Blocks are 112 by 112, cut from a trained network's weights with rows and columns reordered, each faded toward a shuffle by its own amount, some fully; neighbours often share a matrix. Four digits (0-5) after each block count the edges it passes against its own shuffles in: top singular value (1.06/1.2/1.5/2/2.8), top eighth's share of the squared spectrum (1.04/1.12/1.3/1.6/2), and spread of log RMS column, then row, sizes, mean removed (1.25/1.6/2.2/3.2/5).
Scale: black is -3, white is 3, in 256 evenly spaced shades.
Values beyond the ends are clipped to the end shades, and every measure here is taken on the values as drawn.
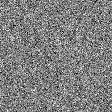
1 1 0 0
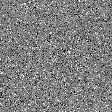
0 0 0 0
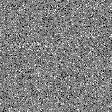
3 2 1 1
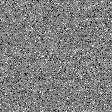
1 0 0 0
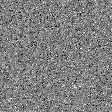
0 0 0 0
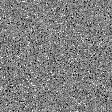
0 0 0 0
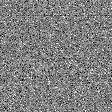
1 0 0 0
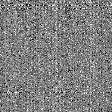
3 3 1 2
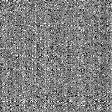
3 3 0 3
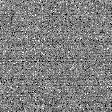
3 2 1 0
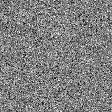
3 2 1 0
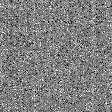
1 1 0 1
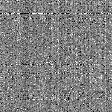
3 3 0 3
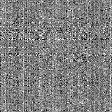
4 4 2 3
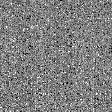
2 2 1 1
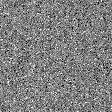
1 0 0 0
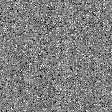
1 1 0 0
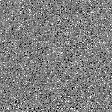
3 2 1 1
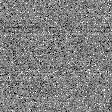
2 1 0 0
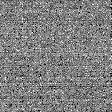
3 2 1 0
